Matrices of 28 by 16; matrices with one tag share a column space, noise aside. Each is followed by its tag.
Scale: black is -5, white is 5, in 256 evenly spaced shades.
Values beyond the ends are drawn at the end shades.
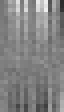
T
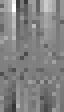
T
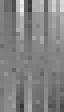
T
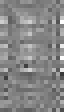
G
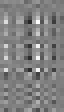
G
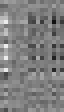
G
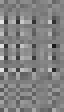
G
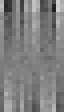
T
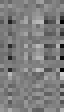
G
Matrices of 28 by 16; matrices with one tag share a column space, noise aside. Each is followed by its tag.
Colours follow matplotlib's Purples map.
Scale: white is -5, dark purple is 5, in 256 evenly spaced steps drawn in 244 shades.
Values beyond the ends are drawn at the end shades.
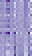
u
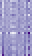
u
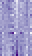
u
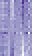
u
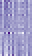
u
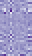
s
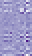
s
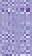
s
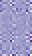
s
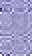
s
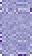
s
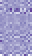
s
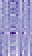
u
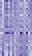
u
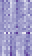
u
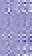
s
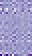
s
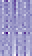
u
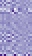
s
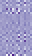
s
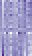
u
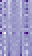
u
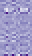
s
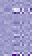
s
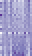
u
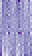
u
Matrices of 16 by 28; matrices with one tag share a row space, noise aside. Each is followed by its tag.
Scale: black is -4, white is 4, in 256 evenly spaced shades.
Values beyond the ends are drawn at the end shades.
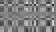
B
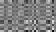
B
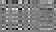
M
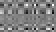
B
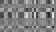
B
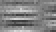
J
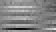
J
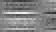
J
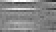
J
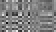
M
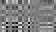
M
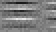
J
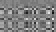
B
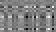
B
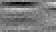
J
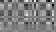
B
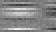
J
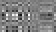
M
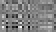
M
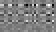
B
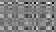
B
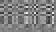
B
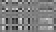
M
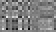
M
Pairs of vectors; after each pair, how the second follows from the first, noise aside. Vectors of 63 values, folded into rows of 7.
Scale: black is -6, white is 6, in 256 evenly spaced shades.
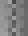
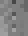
partly zeroed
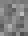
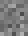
sign-scrambled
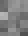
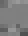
partly zeroed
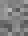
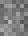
shuffled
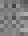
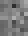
sign-scrambled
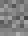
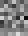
scaled up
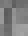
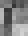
scaled up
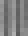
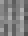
wrapped around
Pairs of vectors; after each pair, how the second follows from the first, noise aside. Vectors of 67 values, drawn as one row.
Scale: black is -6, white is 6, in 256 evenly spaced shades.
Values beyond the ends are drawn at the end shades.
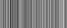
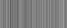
shrunk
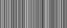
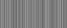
shrunk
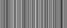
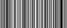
scaled up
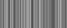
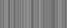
shrunk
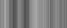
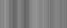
shrunk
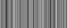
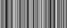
scaled up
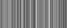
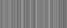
shrunk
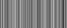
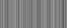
shrunk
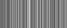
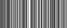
scaled up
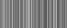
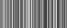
scaled up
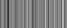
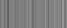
shrunk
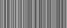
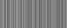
shrunk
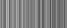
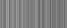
shrunk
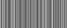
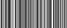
scaled up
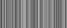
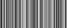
scaled up
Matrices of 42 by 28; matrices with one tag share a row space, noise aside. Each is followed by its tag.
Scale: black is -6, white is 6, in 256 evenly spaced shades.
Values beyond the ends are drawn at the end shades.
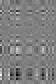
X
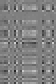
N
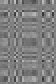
N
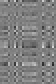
N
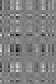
X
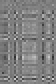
N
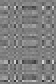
N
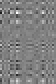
X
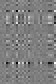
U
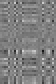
N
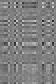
N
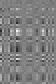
X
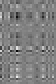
X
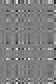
U
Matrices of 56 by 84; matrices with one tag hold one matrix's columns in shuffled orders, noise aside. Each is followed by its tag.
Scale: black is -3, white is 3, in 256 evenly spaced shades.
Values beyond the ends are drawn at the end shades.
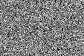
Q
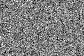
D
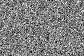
D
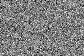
Q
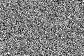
Q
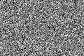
Q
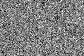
D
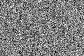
D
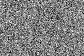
D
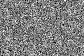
D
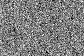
D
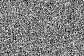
D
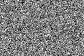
Q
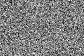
Q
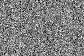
D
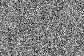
D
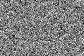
Q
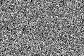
Q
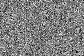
D
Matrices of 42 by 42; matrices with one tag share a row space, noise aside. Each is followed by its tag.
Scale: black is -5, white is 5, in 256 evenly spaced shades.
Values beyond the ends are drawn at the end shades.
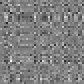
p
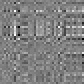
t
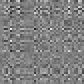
p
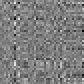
t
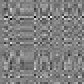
p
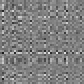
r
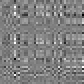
t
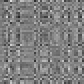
p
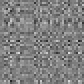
p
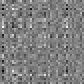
r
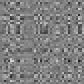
p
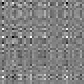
r
